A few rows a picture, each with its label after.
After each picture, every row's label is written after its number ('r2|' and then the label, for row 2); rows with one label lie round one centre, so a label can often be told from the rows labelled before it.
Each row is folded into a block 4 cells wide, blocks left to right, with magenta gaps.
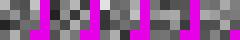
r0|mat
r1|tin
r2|mat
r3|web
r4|web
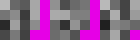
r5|mat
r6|web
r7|mat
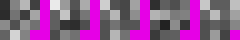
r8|tin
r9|mat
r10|mat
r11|web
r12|mat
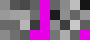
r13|web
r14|tin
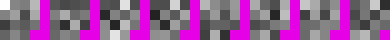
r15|mat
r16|web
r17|tin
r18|tin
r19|mat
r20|mat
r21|mat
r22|tin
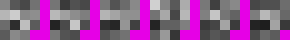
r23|web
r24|web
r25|web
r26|mat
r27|web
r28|web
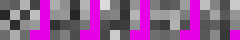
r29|tin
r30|mat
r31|mat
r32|web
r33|mat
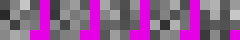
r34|tin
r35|tin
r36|mat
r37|tin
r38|mat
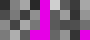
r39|tin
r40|mat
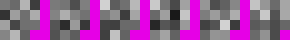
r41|tin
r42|web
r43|mat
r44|mat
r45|web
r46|mat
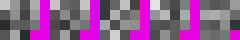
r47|mat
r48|mat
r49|tin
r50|mat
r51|web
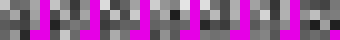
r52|mat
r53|mat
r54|mat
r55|mat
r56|mat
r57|mat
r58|web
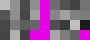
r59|mat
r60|web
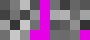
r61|tin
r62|web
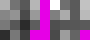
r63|mat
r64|mat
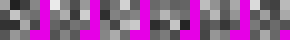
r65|web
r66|mat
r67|tin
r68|web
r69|mat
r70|mat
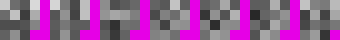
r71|mat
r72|mat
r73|web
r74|tin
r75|tin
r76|tin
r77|mat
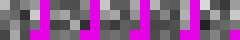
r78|mat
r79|web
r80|mat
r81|mat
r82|mat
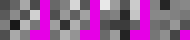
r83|tin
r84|tin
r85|mat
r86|web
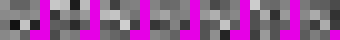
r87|web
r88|mat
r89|web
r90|web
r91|web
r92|mat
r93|web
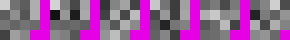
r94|mat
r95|mat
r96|tin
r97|mat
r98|web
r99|tin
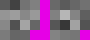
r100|web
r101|web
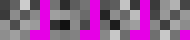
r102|tin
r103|web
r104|tin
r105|tin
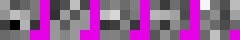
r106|web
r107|tin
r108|web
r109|web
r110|mat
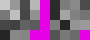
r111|mat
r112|tin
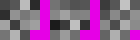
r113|tin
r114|web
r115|tin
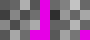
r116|tin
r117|tin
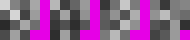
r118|mat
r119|mat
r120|tin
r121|web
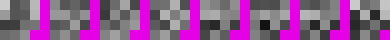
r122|mat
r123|web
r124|tin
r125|tin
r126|web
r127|web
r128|web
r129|mat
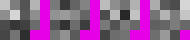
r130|mat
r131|web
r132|mat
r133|mat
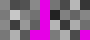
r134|web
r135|tin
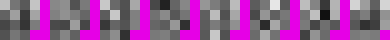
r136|mat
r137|web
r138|mat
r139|web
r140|mat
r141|tin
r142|mat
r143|mat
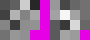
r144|tin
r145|web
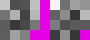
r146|mat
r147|mat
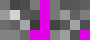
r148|web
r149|web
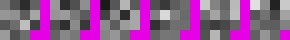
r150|web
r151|web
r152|tin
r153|web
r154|mat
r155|mat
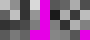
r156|mat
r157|tin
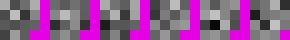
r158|mat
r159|web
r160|mat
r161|tin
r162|web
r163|tin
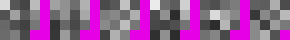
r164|mat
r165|mat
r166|tin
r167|mat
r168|web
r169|tin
